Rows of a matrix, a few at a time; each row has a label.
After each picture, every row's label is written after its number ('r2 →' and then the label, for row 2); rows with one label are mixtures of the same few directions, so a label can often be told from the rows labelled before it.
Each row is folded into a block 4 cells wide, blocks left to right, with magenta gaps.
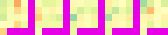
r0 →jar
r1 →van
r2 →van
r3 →van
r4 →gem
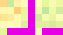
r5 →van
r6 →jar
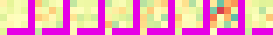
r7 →van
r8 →van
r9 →van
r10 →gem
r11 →van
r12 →jar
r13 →van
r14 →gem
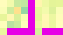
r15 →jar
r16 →gem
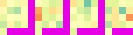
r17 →gem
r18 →van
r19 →gem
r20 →gem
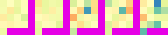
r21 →jar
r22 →van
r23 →jar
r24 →jar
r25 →jar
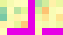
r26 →van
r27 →gem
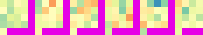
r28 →jar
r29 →gem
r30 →van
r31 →gem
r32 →gem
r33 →gem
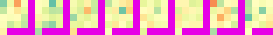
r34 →gem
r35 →jar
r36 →jar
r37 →jar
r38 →jar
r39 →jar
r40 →van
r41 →van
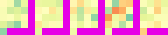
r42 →jar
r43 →gem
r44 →gem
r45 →van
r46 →jar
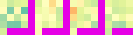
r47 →jar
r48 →gem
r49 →van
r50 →jar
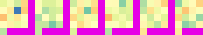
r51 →jar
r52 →jar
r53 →jar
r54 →jar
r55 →van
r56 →van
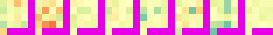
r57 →gem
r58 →jar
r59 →gem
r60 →van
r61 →van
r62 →jar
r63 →jar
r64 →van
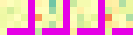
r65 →gem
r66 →jar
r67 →van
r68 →jar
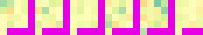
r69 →gem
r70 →van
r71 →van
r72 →gem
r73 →jar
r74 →jar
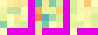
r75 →gem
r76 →van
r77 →gem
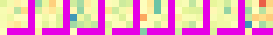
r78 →jar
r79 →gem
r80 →jar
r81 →van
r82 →jar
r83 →jar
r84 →jar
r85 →gem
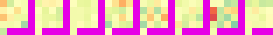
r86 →van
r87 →gem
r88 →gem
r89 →gem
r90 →gem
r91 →gem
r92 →van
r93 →gem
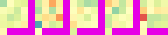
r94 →van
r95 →gem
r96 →gem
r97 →gem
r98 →van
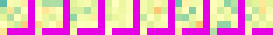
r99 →van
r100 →gem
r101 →van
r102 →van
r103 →jar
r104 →van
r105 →jar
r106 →jar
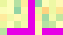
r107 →jar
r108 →van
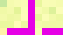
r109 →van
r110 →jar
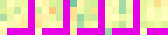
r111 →van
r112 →jar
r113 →van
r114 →jar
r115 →gem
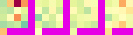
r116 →gem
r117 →jar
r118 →jar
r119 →jar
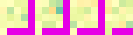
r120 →gem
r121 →jar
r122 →gem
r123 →van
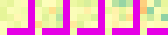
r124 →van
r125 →gem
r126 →gem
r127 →gem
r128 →gem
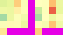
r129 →jar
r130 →jar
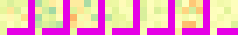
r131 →gem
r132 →jar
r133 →jar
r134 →jar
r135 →van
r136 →jar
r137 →jar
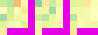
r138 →jar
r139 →van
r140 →jar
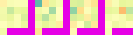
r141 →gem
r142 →van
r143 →van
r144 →jar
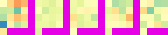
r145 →gem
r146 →jar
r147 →van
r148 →gem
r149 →van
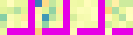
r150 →van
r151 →van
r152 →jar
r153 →van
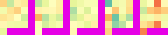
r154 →van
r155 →van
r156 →van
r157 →van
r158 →jar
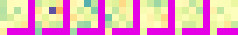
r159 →van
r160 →jar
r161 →jar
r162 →jar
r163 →gem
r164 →jar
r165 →van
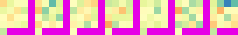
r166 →van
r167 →gem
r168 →van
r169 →gem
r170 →jar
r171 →van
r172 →gem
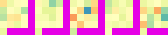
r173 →van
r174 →gem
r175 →jar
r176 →gem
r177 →gem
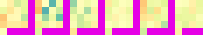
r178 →jar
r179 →gem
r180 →van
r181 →van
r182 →van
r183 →jar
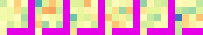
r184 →gem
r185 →gem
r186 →jar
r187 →jar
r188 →van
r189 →van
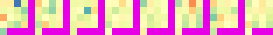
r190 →jar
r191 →gem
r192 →jar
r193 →gem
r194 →van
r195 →gem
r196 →van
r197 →gem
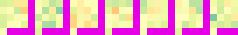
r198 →jar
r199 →jar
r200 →jar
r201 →gem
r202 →gem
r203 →jar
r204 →jar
